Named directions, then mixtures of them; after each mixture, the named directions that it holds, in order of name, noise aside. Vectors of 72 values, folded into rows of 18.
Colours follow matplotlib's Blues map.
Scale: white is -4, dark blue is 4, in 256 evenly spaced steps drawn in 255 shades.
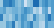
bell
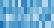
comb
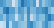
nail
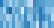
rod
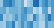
bell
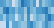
nail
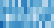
comb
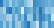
rod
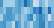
bell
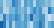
bell, nail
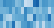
bell, rod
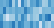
bell, comb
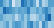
comb, nail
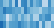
comb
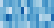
comb, rod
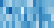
rod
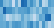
comb, nail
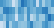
nail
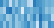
rod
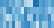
bell, rod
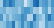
bell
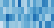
comb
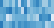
comb, rod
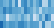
comb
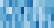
rod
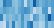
bell, nail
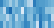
rod
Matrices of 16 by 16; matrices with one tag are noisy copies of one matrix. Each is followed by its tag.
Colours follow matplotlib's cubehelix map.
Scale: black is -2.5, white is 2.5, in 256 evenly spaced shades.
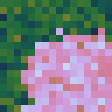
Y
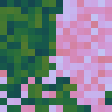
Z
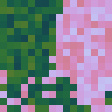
Z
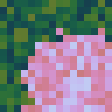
Y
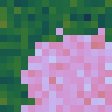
Y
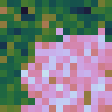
Y
